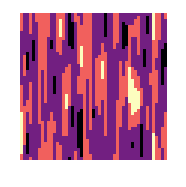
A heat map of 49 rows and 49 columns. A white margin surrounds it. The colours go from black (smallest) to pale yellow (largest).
Ninth with the highest average: middle right. Grain: streaks running down. Slope: none.
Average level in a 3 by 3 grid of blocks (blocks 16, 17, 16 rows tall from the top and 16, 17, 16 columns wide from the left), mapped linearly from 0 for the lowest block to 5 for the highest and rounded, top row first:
3 2 1 / 2 4 5 / 4 0 2
